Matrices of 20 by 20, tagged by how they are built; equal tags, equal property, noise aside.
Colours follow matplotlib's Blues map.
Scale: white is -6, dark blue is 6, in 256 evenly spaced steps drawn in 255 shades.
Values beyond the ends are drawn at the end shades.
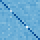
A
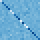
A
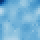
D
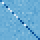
A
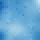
D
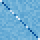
A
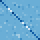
A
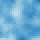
D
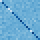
A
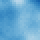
D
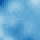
D
